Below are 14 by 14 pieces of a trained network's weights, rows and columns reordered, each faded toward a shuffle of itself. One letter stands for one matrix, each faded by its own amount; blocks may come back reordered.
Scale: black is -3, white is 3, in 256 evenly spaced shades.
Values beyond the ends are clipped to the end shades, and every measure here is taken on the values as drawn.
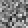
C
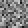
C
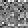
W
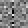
W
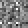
W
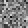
C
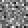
C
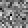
C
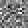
W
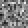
C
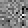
W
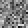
C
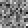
C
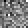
C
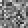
C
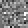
W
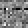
W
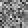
C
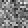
C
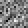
C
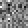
W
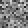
C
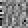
W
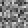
W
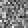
C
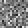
C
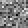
C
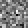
W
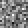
C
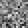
C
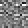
W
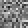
W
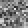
C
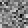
C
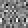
W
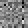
W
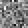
C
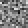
C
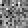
C
